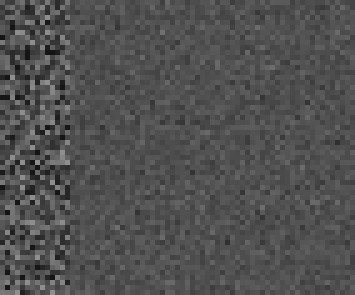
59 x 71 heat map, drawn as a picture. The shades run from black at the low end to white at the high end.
Average level on the scale: 30%. Seam: vertical, 20% of the way across, the right part calmer. Histogram: heavy tails on both sides. Slope: none. Stripes: none. Mirror symmetry: none.
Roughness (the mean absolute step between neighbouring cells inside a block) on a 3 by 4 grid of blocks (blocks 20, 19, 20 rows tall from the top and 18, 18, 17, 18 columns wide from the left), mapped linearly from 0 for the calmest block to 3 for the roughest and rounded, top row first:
3 0 0 0 / 3 0 0 0 / 3 0 0 0
